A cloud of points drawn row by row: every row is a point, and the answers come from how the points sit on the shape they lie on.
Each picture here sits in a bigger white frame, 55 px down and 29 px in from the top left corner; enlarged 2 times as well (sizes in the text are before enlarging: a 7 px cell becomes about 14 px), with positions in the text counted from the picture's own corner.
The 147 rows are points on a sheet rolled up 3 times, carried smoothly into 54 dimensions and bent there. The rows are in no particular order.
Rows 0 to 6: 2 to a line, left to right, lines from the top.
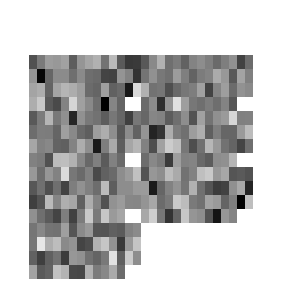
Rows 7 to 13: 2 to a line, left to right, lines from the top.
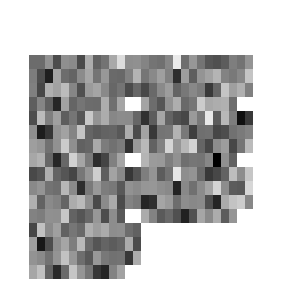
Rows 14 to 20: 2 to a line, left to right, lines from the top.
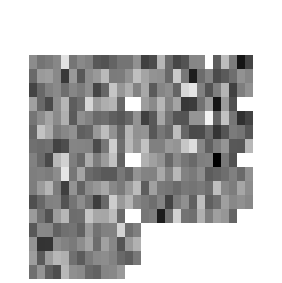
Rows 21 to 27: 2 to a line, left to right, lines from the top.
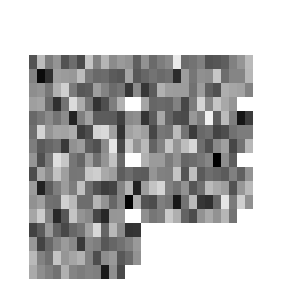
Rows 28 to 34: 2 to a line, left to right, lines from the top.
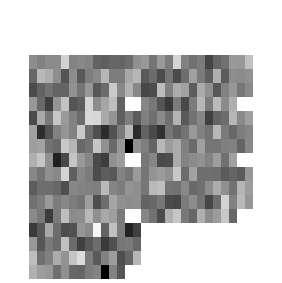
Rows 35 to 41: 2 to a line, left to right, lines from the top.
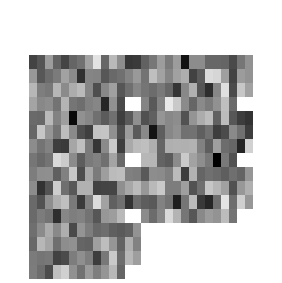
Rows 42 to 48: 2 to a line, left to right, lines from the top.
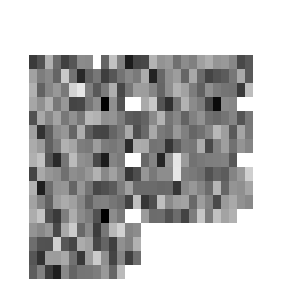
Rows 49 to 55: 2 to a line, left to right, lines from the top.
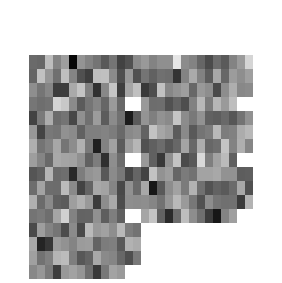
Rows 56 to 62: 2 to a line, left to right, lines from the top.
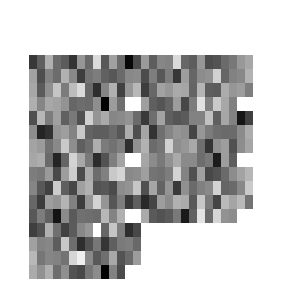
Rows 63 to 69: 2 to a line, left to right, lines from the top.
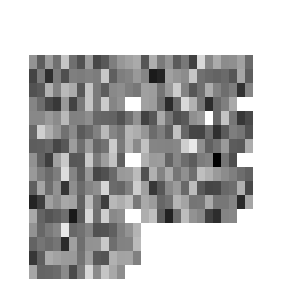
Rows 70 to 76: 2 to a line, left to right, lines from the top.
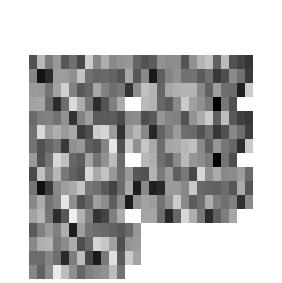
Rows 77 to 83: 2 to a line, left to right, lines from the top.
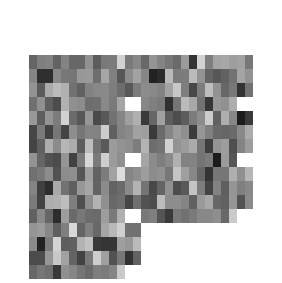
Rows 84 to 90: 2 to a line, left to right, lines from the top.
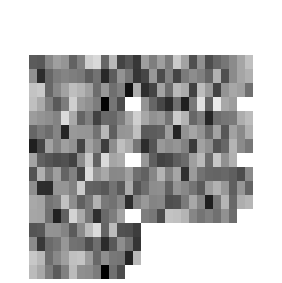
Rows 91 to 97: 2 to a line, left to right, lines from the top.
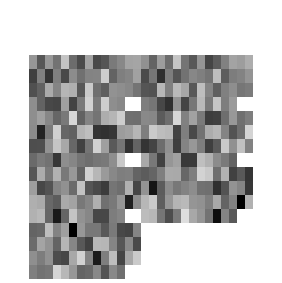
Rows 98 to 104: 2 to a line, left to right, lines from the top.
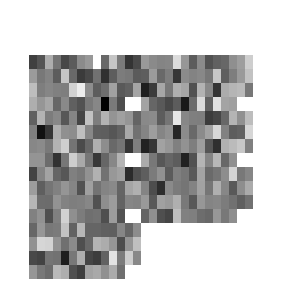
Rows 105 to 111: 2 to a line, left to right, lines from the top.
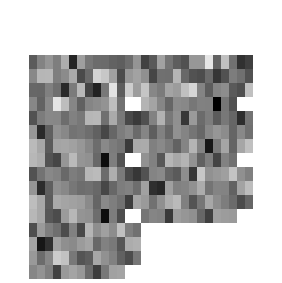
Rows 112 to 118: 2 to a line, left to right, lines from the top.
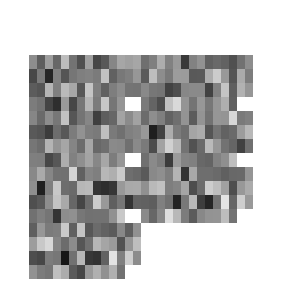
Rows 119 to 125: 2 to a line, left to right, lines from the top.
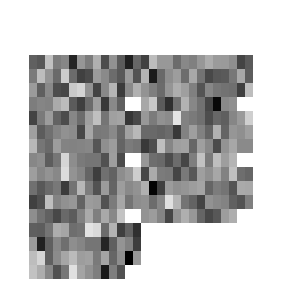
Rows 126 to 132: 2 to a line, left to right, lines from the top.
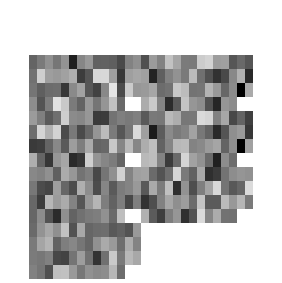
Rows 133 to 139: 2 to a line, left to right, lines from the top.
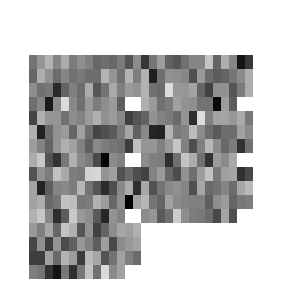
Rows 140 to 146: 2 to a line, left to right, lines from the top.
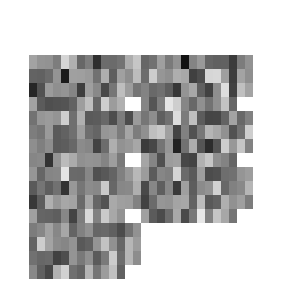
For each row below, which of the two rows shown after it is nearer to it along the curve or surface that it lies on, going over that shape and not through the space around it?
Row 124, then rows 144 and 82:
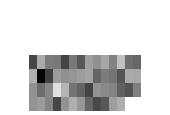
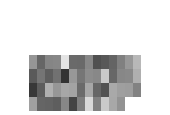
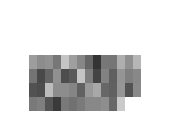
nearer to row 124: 82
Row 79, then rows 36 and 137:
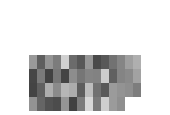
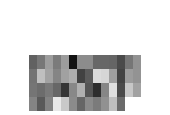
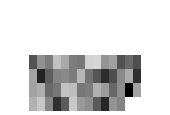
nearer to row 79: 36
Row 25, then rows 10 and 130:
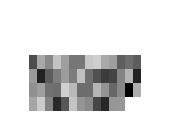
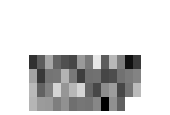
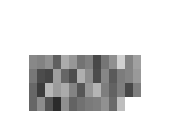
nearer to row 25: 10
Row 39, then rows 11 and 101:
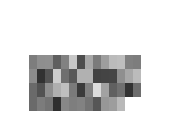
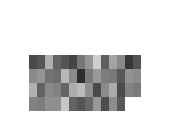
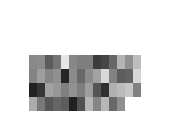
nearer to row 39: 101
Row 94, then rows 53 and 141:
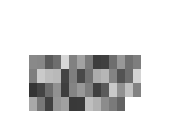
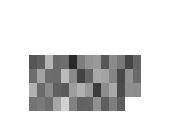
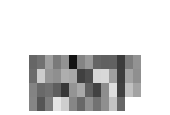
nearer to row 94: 141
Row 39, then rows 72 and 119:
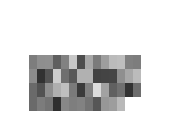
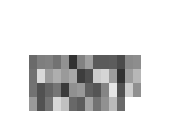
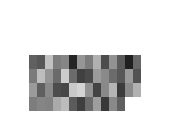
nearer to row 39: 72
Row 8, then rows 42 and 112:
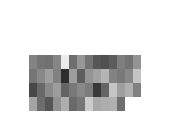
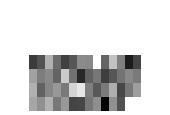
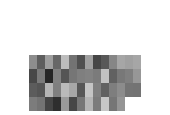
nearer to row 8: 112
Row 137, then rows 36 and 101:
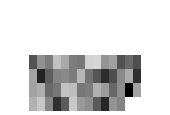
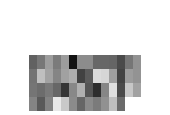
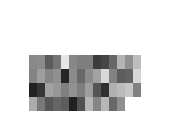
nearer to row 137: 36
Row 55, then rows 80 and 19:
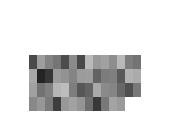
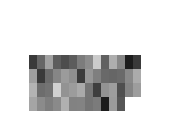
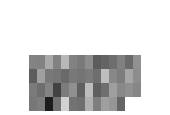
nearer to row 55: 19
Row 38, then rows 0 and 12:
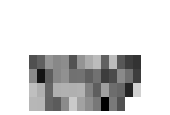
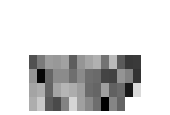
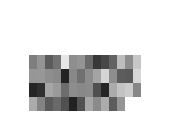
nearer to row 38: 0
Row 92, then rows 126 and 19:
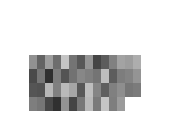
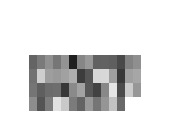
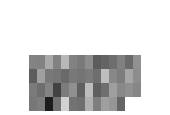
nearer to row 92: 19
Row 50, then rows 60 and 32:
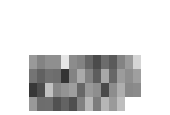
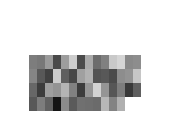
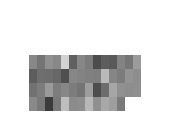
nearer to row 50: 32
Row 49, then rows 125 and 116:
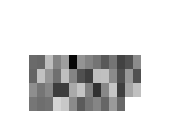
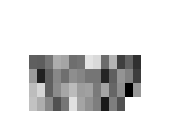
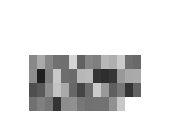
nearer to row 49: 125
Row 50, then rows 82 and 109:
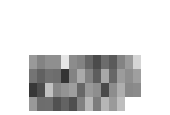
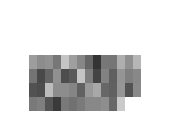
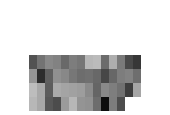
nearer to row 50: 82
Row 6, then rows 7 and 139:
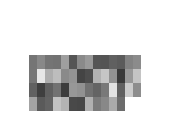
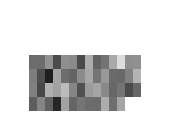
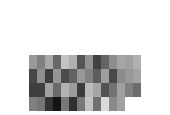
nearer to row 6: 139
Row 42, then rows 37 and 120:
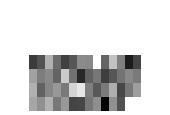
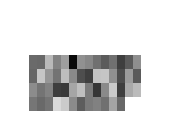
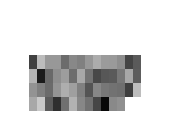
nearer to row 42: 37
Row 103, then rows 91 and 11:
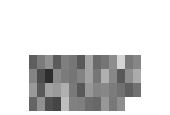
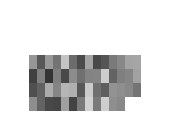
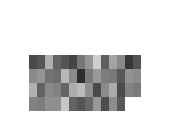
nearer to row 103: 91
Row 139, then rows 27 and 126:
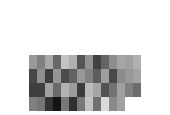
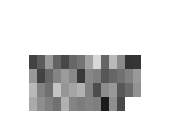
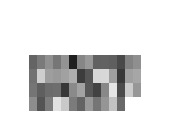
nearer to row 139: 126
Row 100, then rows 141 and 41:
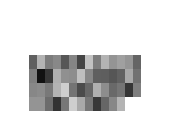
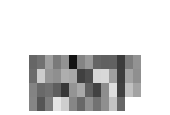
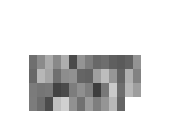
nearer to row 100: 41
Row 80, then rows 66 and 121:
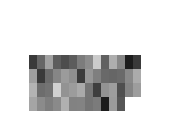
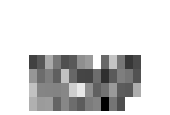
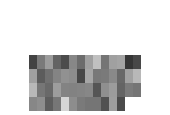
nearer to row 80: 121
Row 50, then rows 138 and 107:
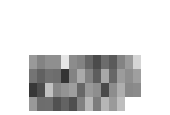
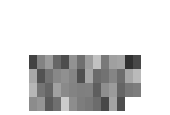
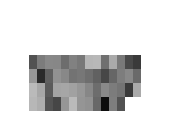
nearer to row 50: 138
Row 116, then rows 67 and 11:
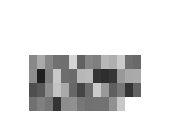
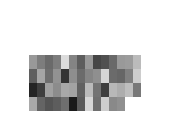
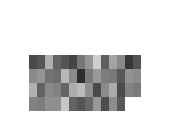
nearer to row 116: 67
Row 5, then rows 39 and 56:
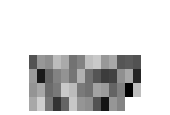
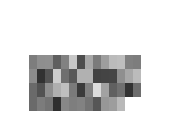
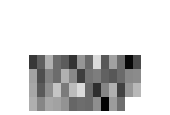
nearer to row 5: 56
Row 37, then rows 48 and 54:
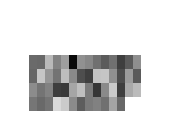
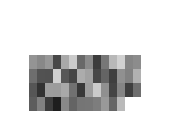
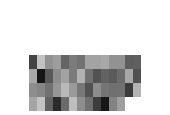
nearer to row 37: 48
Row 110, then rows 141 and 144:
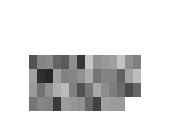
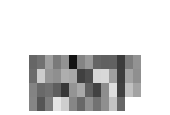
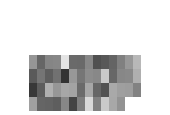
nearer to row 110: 144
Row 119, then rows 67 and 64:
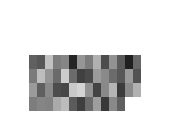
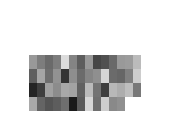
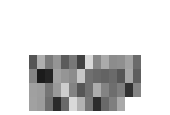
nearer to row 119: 67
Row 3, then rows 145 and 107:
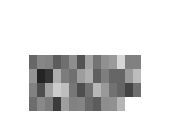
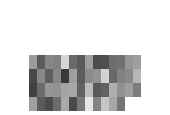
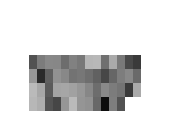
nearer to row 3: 145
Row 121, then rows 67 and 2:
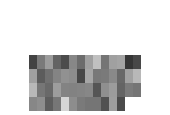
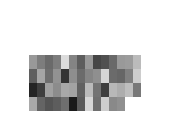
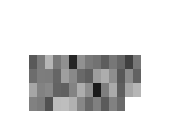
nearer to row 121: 2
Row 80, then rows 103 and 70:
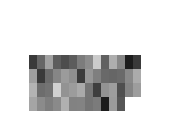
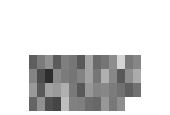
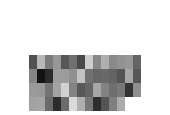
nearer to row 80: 70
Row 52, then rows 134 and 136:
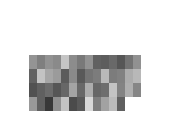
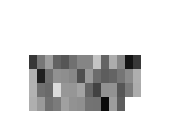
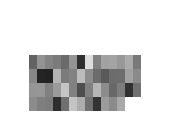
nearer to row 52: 134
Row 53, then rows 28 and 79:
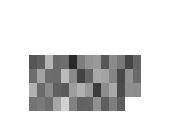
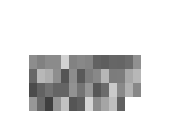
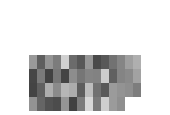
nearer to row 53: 28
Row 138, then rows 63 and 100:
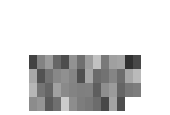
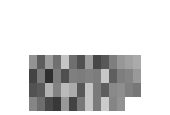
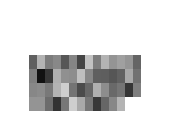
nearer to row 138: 63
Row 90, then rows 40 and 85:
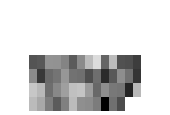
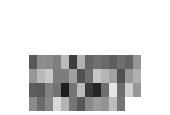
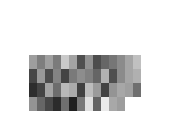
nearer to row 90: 40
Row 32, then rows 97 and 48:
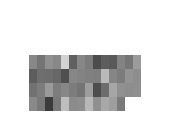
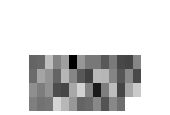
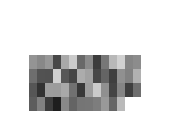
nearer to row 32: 48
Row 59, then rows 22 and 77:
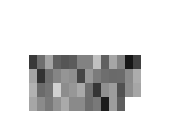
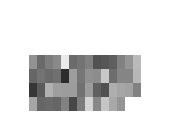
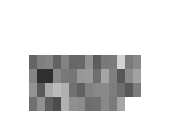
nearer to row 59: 22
